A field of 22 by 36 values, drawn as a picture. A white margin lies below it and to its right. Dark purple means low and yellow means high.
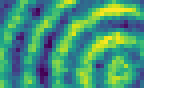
Odd rows or columns: none. Rings: centred on the bottom right. Ninth with the lowest average: bottom left. Mirror symmetry: none.
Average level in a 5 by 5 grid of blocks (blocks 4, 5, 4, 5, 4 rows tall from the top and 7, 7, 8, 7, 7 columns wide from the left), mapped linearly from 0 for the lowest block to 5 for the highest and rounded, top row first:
10244 / 22220 / 01354 / 10322 / 20332
